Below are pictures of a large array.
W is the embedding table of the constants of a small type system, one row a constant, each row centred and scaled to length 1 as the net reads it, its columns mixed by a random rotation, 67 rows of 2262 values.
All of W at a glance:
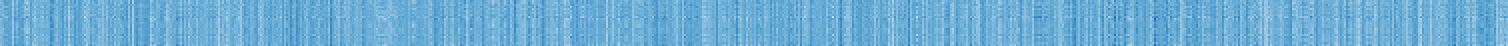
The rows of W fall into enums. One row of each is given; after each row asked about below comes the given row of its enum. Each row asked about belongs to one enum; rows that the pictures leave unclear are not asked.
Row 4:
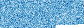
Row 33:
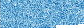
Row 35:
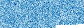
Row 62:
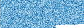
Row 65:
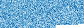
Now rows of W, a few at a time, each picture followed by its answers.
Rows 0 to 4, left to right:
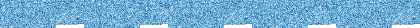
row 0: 4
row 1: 33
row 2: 4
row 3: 65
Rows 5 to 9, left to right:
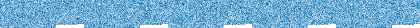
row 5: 4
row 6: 33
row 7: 35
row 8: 35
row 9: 33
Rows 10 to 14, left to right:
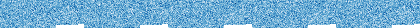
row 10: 65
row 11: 33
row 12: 4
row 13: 4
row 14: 65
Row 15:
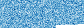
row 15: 62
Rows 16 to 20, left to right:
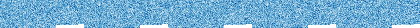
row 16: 65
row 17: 33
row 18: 4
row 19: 33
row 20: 62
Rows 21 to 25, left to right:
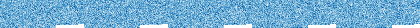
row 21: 65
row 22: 62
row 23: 65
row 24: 33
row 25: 33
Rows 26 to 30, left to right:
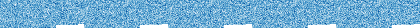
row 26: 33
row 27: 62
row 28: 62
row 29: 62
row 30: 62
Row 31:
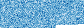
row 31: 4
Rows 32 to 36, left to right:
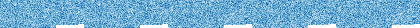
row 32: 33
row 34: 4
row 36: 4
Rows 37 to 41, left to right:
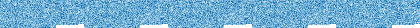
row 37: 33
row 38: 4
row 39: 4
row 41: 33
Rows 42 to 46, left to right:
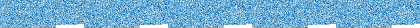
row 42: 62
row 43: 65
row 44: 65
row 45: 62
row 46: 65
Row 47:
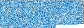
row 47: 4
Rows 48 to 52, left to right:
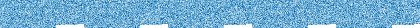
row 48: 62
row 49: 4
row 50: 65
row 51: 62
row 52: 33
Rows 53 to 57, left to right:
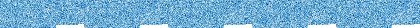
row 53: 33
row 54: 4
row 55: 4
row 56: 35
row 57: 4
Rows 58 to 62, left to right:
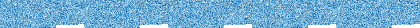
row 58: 33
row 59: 62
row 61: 33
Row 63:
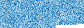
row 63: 35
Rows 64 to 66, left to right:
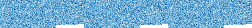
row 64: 62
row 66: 62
